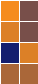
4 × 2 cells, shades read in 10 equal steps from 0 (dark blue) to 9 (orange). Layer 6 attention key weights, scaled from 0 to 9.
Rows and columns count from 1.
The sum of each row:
13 12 8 12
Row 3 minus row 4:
-6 2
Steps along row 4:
same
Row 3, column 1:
0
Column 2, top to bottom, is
4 4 8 6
